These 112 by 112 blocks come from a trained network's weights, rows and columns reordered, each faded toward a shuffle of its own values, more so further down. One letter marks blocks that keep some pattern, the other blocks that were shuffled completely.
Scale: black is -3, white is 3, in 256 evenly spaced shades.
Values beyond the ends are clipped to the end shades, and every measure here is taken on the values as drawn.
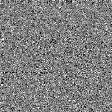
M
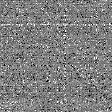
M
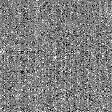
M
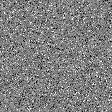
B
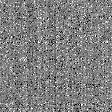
M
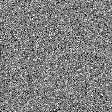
M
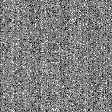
M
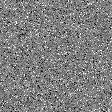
B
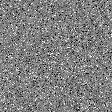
B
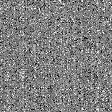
M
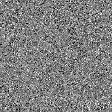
M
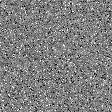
B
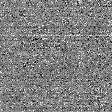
M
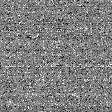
M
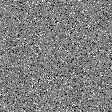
B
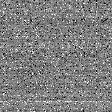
M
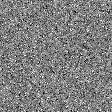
B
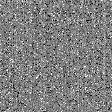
M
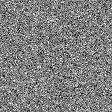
B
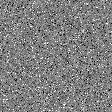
B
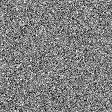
B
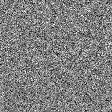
M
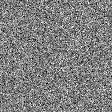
B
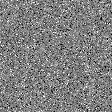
B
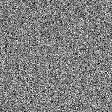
M
